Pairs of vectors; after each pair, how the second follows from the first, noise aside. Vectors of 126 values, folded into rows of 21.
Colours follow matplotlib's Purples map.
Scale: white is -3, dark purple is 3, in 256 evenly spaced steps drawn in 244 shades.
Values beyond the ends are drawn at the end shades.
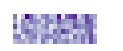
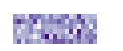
shuffled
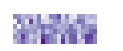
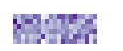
sign-scrambled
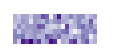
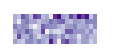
reversed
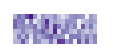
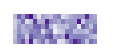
sign-scrambled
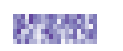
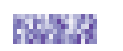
reversed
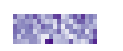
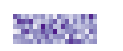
shuffled
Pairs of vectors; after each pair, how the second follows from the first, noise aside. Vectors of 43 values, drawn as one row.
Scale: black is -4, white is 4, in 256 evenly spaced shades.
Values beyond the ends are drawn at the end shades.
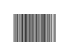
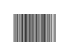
copied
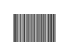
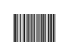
scaled up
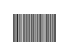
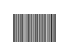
reversed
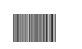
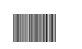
copied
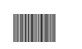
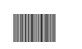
copied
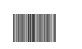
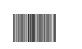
copied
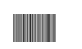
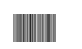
copied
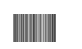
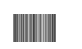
copied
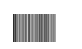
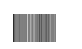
partly zeroed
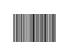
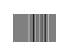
partly zeroed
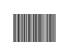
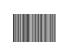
shuffled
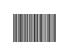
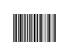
scaled up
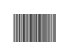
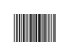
scaled up
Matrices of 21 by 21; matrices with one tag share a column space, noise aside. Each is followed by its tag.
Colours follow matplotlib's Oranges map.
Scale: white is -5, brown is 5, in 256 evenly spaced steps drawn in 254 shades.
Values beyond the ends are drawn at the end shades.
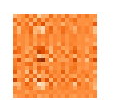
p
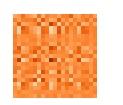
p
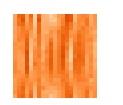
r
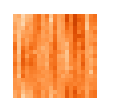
r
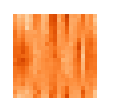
r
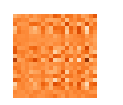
p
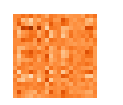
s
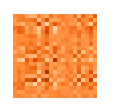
p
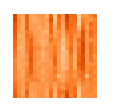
r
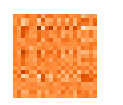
s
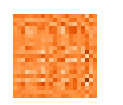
p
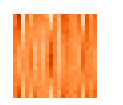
r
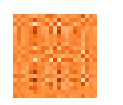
p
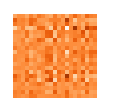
s
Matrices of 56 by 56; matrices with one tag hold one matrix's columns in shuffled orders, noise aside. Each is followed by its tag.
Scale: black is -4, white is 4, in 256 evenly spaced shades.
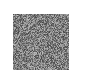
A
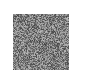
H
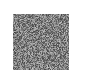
A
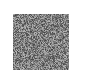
A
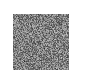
H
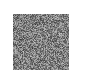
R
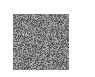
R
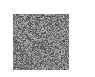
H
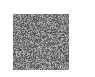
A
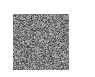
R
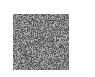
R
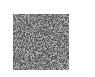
A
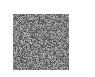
R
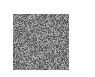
R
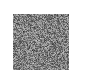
H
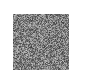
R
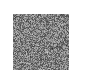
H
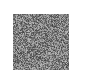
A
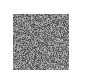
A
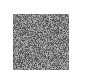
A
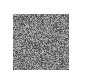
H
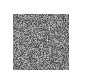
R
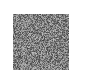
A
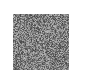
H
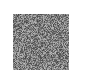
A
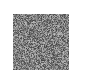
R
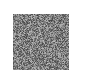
R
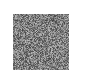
R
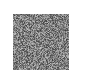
R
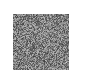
H
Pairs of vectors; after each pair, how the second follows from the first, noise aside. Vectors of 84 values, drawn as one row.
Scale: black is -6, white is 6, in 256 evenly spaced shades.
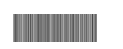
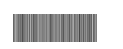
negated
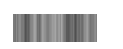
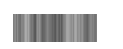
negated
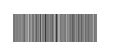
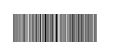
scaled up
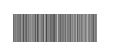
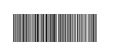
scaled up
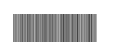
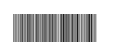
scaled up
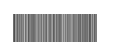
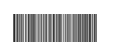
scaled up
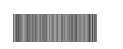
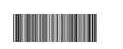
scaled up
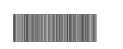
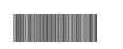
negated
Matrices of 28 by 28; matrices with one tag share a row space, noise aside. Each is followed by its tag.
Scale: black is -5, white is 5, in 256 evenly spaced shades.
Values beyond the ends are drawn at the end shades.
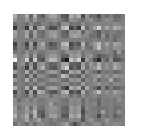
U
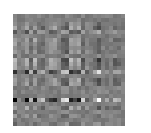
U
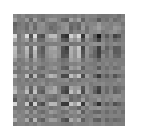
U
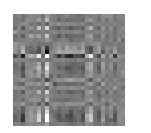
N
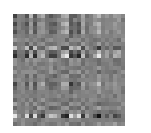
U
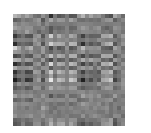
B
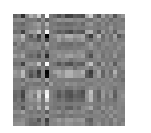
N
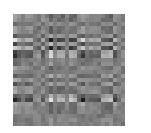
B
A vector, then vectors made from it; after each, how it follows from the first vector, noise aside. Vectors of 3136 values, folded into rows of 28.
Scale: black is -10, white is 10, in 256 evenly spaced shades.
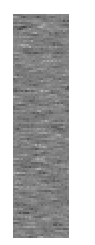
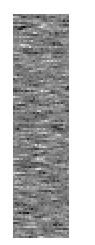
scaled up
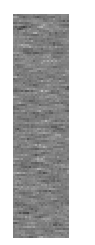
copied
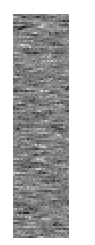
scaled up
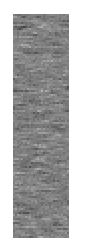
copied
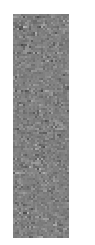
sign-scrambled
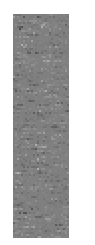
partly zeroed
